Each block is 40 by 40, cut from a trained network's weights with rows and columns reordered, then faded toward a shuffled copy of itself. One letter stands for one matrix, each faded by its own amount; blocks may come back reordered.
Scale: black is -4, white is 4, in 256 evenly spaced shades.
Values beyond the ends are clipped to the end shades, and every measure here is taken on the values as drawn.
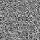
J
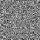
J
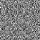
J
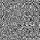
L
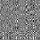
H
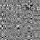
H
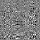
H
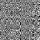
H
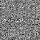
L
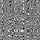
H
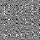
H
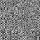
J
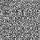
J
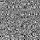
L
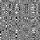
H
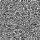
L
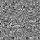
L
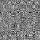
L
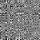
H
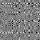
H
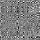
H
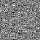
L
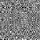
L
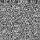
J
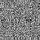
J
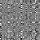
H
